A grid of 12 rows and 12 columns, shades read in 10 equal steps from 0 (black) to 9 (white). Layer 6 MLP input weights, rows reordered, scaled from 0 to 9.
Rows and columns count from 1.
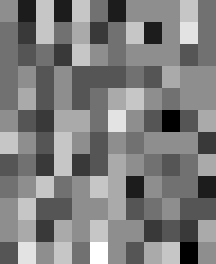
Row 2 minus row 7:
-3 -3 4 -3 1 -1 -1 3 -4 0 3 2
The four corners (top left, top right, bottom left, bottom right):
5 4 3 5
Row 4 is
4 5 3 5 3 3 3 4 3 6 5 5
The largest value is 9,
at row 12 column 6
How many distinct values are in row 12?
8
